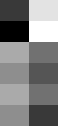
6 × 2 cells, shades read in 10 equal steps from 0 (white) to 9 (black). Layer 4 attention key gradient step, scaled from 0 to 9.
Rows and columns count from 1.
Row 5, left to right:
3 5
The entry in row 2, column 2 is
0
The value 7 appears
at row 1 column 1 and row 6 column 2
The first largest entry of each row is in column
1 1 2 2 2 2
